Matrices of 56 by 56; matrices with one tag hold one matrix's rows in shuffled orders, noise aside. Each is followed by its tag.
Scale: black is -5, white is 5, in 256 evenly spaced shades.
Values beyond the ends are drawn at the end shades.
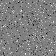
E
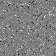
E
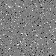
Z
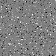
Z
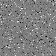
Z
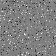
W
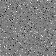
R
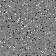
W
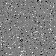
Z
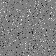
E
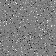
R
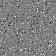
E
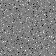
E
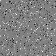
R
